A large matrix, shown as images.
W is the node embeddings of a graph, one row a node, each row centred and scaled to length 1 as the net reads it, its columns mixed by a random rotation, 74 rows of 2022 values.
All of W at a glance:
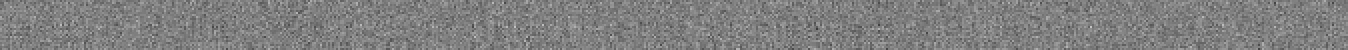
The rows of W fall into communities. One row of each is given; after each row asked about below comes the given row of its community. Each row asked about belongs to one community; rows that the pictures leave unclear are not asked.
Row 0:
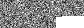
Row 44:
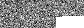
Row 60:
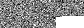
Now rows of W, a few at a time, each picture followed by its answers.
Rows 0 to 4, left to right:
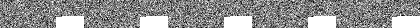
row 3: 60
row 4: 60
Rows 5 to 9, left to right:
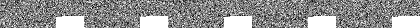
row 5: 44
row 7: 44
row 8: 60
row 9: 0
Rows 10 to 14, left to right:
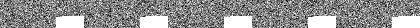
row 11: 60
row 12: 44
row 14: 0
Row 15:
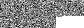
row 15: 44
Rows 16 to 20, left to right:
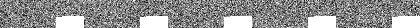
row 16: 0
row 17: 60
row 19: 44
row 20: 44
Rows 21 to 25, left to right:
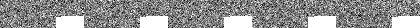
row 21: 60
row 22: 0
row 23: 0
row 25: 0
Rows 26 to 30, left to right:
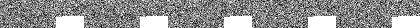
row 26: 0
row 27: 0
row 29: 44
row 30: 0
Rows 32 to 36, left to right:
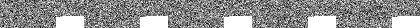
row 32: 44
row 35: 44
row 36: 60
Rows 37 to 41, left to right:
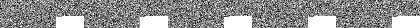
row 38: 60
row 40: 44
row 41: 44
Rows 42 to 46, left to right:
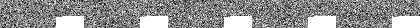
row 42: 60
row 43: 44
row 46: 0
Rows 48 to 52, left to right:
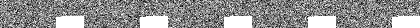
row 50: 44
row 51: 44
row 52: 0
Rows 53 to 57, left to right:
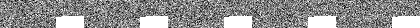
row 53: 44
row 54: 60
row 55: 60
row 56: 0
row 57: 0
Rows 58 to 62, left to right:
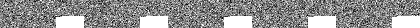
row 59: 44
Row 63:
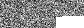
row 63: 44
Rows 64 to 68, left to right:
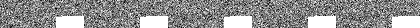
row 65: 0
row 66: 60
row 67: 44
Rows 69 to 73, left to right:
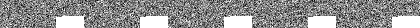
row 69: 44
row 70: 0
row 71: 0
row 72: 60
